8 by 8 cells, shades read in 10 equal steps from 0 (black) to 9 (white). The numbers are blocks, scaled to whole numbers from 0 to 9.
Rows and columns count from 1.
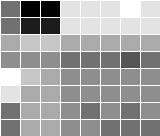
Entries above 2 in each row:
6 6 8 8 8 8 8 8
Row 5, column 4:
5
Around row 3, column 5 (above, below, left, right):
8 4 6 6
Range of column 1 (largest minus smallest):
5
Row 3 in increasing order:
6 6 6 6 6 6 7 7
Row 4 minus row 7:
1 -1 -1 -1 0 -1 -1 -1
